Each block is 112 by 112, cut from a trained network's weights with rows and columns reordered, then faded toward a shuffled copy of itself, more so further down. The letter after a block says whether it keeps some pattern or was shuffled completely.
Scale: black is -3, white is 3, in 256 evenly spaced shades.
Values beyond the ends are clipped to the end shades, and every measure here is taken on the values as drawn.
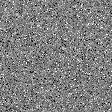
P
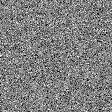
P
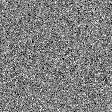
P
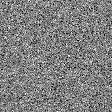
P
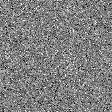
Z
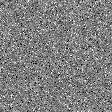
P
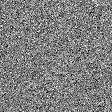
P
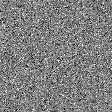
Z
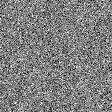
P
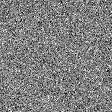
P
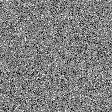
P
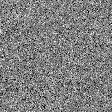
Z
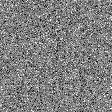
P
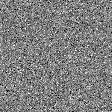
Z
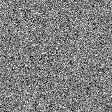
P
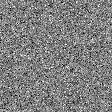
P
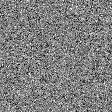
Z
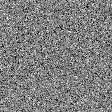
P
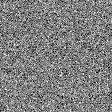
Z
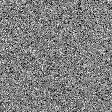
Z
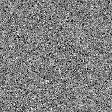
Z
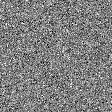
P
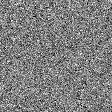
P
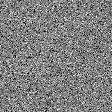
Z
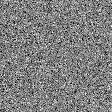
Z
